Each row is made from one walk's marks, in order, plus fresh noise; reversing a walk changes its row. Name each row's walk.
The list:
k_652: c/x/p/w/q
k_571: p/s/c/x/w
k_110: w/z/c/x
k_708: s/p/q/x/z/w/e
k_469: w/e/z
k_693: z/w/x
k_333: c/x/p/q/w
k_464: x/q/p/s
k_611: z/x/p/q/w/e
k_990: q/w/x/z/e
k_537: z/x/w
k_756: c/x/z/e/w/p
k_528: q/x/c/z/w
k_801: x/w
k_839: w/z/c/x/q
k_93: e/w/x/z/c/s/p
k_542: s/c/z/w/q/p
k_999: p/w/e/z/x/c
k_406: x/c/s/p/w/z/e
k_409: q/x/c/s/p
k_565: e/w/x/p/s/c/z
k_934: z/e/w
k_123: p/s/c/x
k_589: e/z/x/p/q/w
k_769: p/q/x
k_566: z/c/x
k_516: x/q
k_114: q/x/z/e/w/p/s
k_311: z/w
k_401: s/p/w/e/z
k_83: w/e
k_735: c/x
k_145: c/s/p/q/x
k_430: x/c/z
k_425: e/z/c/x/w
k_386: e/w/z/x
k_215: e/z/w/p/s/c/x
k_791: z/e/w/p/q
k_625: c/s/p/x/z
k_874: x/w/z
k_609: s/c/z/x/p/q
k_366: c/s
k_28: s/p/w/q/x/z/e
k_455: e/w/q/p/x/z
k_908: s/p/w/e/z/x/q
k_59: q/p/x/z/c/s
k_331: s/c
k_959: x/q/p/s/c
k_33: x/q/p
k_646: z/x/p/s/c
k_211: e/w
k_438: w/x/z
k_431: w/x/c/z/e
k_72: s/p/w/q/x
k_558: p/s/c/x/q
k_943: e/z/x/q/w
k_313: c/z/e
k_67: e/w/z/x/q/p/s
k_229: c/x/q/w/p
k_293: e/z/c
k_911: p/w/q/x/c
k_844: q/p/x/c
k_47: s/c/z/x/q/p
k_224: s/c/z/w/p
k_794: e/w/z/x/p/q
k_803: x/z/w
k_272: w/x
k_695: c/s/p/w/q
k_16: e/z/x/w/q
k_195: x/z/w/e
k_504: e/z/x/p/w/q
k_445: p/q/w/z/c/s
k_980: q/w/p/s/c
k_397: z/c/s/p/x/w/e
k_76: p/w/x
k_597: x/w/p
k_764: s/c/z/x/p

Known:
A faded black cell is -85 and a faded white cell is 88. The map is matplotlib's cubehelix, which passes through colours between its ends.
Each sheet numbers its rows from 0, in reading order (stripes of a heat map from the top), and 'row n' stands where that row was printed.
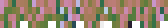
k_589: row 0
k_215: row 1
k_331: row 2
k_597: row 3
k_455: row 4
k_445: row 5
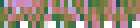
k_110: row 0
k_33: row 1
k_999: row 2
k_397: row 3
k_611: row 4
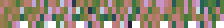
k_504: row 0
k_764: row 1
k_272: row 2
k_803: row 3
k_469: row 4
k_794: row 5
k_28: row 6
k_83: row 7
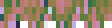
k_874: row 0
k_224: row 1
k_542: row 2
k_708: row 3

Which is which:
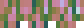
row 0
k_625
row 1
k_990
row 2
k_145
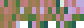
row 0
k_229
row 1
k_911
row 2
k_735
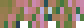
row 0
k_565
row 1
k_76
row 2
k_59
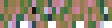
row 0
k_401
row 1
k_311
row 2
k_943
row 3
k_695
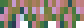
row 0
k_366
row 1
k_844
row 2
k_333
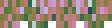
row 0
k_16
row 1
k_566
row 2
k_609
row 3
k_537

